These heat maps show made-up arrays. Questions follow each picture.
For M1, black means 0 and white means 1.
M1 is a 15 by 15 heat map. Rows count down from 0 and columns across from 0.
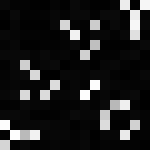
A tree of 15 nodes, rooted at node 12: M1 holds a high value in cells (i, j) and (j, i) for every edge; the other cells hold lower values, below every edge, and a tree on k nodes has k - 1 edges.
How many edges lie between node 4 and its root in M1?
4
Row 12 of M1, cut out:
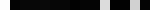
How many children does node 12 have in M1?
3
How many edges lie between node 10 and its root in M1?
1
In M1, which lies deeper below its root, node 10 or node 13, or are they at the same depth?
the same depth
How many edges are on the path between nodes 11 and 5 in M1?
7
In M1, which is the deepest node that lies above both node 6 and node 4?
2
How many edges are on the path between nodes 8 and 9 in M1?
1
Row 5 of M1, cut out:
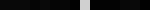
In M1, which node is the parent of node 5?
8
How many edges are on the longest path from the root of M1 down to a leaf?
5
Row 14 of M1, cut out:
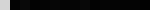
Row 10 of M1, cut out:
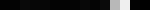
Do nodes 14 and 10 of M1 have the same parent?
no
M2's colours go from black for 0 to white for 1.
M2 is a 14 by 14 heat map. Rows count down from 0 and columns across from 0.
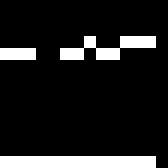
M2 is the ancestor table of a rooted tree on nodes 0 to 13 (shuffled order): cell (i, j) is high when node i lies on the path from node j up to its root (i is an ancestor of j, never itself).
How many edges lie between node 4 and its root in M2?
1
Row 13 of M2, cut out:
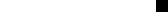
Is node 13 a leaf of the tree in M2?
no
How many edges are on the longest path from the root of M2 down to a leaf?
2
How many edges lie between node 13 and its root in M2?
0
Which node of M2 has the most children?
4
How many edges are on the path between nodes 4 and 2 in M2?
1
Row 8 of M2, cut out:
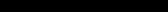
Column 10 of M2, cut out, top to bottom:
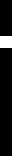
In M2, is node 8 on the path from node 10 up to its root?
no
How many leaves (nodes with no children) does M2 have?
11
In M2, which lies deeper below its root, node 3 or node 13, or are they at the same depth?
node 3
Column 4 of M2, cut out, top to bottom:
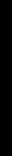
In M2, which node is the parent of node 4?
13
